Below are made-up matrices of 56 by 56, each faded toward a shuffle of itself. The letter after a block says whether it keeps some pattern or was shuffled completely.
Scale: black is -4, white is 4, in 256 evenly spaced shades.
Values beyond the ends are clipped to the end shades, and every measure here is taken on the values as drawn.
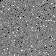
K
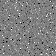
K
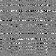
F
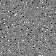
K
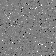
K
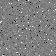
K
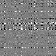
F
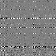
F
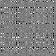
F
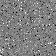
K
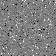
K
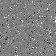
K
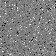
K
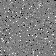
K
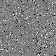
K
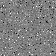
K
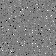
K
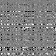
F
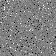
K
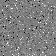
K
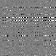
F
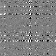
F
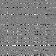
F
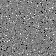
K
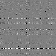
F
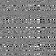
F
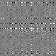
F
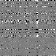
F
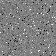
K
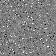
K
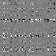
F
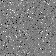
K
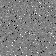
K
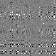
F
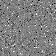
K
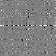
F
